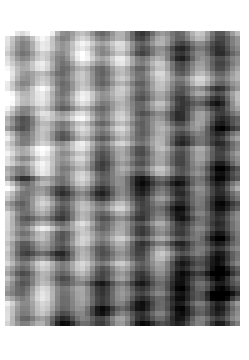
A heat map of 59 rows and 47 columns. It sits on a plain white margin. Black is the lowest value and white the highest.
Odd rows or columns: none. Ninth with the lowest average: bottom right. Stripes: upright, repeating 6 times. Ninth with the highest average: top left. Slope: up to the top left.
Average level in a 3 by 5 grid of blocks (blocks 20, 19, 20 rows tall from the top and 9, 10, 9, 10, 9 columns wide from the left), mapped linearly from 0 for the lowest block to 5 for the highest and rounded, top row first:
5 4 3 2 2 / 4 3 2 1 1 / 4 2 1 1 0
